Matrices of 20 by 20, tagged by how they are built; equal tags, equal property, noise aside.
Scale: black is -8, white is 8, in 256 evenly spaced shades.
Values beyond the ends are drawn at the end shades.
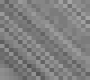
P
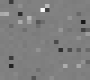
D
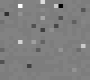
D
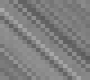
P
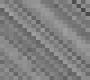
P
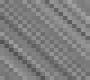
P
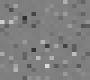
D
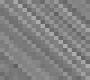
P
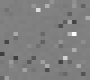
D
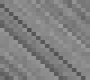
P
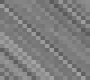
P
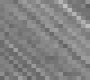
P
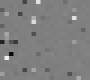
D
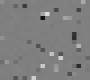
D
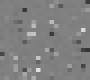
D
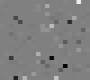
D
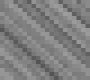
P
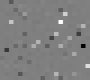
D
